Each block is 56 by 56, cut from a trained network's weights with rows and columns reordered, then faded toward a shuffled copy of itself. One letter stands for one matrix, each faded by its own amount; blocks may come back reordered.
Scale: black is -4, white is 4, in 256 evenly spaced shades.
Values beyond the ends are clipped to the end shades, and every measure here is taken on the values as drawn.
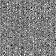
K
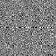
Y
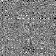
Y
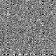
Y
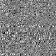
Y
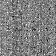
K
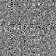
Y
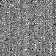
K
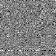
Y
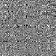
Y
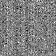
K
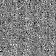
K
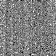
K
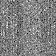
K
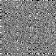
Y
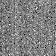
K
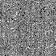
K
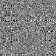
Y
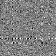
Y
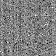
K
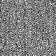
K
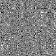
Y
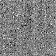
K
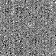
K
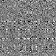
Y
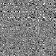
Y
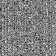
K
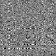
Y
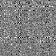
Y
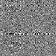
Y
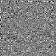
Y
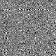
Y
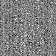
K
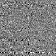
Y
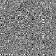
Y
